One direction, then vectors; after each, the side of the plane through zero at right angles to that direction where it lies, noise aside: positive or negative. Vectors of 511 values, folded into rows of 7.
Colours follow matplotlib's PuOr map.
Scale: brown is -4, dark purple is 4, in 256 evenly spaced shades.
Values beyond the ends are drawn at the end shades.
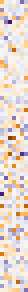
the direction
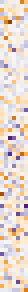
negative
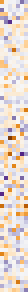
positive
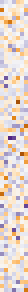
negative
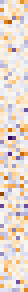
negative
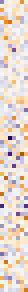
negative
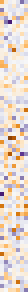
positive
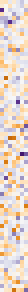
positive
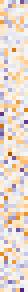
positive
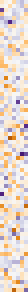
positive
